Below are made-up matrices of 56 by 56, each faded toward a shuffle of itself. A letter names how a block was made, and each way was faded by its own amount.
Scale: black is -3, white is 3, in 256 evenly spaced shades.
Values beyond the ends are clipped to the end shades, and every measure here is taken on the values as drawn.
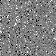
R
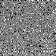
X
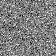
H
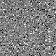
X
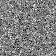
H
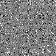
X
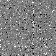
R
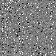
R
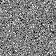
H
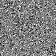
H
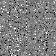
R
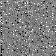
R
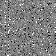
R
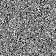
H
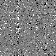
R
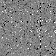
R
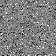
X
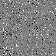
R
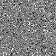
X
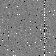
R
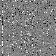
R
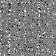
R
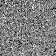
H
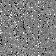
R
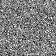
H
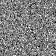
H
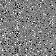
R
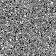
H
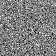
H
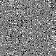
X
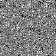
X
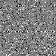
X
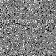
X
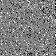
R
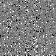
R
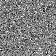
H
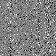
R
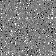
R
